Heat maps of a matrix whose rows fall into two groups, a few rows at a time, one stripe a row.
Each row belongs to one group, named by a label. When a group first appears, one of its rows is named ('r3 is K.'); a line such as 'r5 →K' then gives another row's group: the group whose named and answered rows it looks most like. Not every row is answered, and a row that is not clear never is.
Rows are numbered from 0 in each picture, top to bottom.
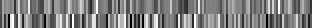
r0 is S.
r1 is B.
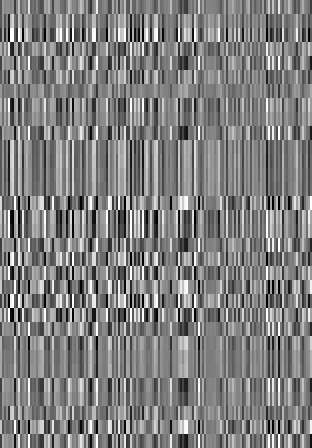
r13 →B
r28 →S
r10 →B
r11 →B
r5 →B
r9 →S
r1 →B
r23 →S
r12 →B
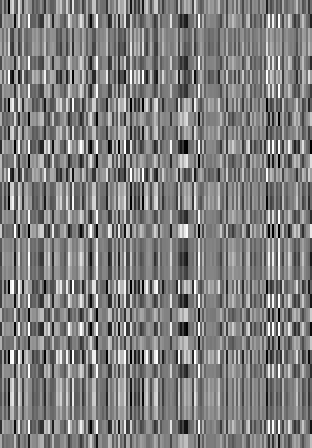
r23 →S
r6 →S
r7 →B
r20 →B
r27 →B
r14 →B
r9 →B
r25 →B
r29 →B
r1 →S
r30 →S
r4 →S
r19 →S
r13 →B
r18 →S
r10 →S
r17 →S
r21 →S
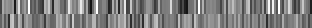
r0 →S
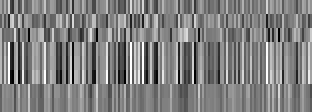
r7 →S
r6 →S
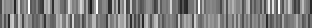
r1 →B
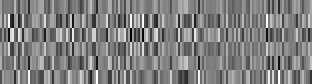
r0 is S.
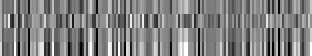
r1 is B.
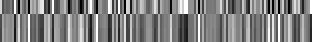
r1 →S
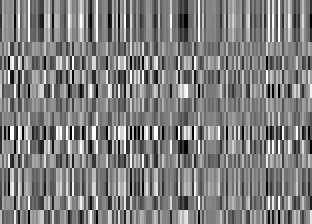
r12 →B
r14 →S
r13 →B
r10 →S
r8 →S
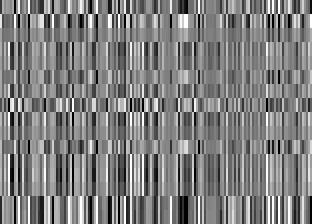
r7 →B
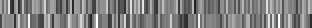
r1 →S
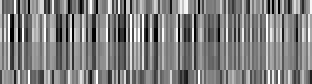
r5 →S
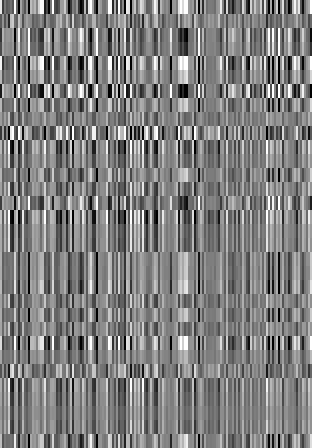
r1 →B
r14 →S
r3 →S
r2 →S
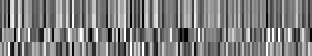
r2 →S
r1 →B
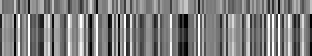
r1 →S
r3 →S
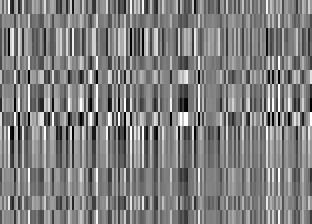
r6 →S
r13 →S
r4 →S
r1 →S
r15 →S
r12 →S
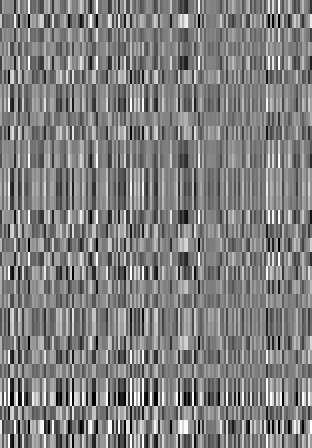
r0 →S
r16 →B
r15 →S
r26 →B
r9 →B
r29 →B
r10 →S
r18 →S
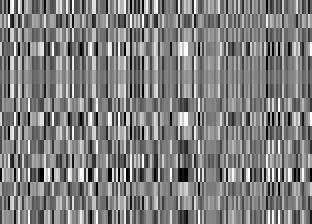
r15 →S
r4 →B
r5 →B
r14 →B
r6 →B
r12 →S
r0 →B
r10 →S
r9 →B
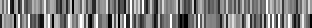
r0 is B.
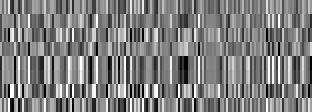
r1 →S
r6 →B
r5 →S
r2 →B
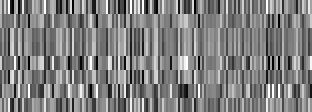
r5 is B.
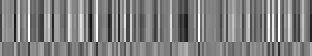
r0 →S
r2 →S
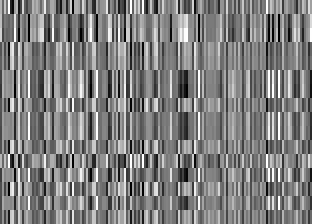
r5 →S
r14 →S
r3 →B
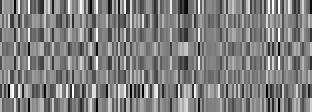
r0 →S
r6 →B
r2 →S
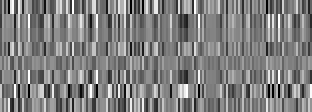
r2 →S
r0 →B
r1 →S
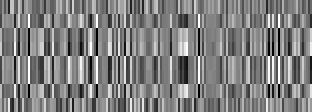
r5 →S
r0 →B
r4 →S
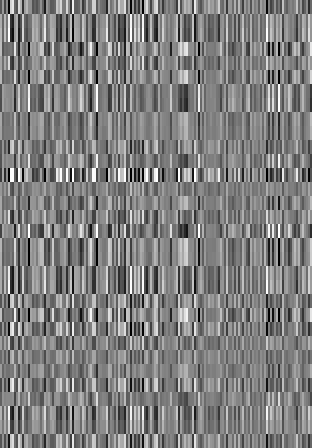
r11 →S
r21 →B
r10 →B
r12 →B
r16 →S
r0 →B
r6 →S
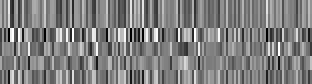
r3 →S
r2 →B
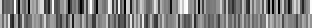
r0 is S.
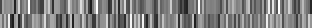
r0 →S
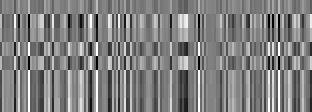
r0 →S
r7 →S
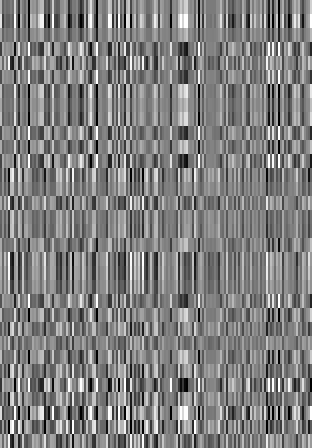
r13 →B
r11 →S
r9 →S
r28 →B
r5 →S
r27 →S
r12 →B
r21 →S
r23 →B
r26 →B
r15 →B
